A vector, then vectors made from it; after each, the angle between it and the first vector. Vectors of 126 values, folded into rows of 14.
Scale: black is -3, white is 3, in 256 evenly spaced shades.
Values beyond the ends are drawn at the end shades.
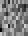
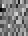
partly opposed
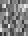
nearly opposite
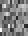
nearly opposite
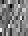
partly opposed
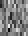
partly opposed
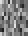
partly aligned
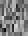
orthogonal
